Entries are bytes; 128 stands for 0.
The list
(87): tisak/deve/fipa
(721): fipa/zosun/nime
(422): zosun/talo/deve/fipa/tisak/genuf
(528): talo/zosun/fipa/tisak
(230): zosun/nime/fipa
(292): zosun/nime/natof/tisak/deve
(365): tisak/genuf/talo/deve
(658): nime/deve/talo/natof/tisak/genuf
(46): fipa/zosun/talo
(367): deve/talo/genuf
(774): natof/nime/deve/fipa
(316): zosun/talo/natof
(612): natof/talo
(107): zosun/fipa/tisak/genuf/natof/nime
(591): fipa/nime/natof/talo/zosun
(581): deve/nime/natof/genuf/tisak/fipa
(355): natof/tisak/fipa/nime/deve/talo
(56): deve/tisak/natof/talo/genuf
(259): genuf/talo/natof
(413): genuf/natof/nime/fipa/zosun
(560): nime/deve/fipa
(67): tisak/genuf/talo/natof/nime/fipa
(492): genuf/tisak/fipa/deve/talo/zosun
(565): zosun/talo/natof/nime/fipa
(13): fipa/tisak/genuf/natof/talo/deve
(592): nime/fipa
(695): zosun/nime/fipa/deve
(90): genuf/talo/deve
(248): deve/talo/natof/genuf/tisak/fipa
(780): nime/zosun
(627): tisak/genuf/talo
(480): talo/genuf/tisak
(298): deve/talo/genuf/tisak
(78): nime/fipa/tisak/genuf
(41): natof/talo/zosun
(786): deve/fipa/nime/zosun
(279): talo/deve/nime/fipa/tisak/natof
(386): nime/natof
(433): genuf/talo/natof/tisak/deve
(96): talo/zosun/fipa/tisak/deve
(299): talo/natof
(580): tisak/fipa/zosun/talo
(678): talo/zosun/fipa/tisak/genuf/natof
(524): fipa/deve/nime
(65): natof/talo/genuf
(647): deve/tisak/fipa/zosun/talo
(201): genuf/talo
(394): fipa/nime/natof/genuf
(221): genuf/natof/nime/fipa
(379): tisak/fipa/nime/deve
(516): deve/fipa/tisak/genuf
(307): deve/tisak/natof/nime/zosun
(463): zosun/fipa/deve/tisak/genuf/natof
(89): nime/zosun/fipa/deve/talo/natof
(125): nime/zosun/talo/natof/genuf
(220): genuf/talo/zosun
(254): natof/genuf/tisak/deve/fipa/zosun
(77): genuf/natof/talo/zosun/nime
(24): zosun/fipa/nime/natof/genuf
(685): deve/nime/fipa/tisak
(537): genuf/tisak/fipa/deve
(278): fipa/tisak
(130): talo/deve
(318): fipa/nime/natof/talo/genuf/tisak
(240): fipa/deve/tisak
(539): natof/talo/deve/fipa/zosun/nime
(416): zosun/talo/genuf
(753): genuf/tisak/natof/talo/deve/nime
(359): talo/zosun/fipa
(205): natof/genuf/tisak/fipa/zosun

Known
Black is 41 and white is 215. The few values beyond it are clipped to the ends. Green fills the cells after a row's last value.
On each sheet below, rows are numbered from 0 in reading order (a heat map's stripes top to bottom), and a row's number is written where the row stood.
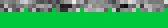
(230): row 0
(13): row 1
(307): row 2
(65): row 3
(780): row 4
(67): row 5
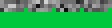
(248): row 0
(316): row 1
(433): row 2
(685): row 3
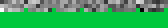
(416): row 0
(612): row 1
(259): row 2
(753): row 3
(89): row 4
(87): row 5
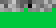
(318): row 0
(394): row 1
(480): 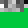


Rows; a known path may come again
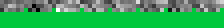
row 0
(581)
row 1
(292)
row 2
(416)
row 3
(658)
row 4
(67)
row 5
(786)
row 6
(463)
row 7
(230)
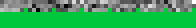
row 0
(65)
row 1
(433)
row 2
(386)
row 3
(41)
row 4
(13)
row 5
(422)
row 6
(565)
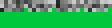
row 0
(278)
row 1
(721)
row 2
(107)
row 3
(591)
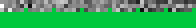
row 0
(580)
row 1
(394)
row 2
(612)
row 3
(678)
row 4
(365)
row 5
(240)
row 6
(537)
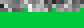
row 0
(592)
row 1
(627)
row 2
(78)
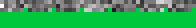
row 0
(528)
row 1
(254)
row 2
(695)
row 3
(367)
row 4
(279)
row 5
(413)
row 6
(96)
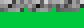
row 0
(299)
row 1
(316)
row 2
(89)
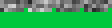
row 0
(248)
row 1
(125)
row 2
(685)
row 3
(379)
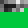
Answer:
(307)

